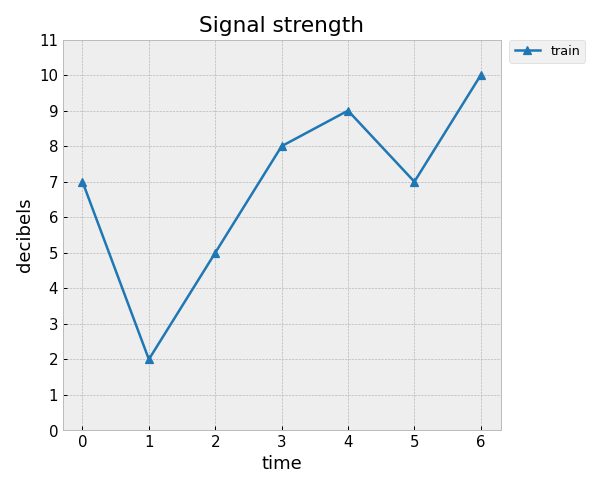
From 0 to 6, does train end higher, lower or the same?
higher
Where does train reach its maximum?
6
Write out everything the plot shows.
Title: Signal strength
x-axis: time, ticks 0 1 2 3 4 5 6
y-axis: decibels, ticks 0 1 2 3 4 5 6 7 8 9 10 11
Legend: train
Values:
train: 7 2 5 8 9 7 10
